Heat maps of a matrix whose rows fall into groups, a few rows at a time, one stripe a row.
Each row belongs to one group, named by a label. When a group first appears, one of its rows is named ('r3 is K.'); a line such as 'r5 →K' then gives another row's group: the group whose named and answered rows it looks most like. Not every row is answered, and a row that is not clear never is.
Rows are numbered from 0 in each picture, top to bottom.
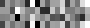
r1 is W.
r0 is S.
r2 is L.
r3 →S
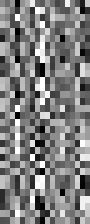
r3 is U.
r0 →L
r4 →L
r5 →L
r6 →U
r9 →S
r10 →S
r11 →U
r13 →L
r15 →W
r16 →L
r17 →W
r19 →W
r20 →S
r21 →W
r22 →S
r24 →S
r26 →U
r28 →S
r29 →S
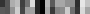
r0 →S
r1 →S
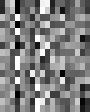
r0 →L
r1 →L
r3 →L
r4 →W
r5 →U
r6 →L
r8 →W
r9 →W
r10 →L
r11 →W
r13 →L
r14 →U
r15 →U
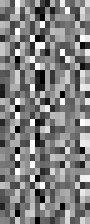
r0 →W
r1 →S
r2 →S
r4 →W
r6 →U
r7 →W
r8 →L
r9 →U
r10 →S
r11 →S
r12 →S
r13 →L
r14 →W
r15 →L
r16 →W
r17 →S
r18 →L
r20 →S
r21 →L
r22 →W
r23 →L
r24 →W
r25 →S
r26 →U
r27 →S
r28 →S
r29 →L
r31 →S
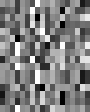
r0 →U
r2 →S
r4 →U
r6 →W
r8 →S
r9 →W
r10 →U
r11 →U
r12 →S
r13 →L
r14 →L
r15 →W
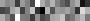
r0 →U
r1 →S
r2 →W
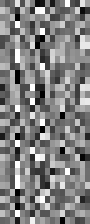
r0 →S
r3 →W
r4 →U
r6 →S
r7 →W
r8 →W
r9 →U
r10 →L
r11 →L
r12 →S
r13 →S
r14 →S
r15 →W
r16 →L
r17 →U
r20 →W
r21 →L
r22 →U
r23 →W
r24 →S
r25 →W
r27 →L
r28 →U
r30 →W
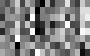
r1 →S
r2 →S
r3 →S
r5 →W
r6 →L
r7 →U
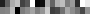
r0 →S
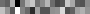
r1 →W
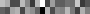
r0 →U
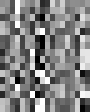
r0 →W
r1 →W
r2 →S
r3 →W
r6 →S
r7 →S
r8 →S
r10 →U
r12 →W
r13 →S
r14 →U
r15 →U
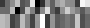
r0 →S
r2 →U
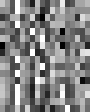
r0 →W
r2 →S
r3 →W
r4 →L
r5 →U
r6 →L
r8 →W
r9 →U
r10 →W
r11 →U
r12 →W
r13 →W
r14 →W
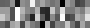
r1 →W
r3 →S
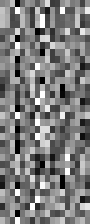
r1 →W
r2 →U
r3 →U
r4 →S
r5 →L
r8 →L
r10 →L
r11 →S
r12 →L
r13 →L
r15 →L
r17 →U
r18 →L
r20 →L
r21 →L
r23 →S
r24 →S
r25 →L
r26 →L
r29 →S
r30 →L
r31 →W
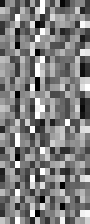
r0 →L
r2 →W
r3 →S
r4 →L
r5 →U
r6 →L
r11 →S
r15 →U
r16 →U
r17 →S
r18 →S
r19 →W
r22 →L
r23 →W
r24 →L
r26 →L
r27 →W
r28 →S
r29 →L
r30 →S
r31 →W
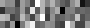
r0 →U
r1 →L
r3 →L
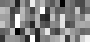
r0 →L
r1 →U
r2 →W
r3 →W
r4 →L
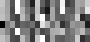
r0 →W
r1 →W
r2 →U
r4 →W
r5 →U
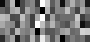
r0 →L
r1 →S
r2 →U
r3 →U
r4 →S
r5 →L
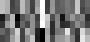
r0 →U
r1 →U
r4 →S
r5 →S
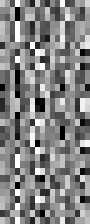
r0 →W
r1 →L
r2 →L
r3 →W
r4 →W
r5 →W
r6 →S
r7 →U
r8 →W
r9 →U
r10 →L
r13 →L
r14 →S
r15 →S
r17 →U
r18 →L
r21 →U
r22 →W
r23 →W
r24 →U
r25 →S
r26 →L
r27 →W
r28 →U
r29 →W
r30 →S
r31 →W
